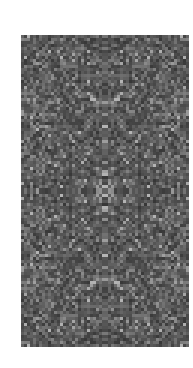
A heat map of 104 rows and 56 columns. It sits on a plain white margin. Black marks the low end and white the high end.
No single row or column stands out from its neighbours. No overall slope runs across the table. Its left and right halves mirror each other, and so do its top and bottom. Overall the values sit about 40% of the way up the scale. No regular stripes run through it. The grain is fine, like static.
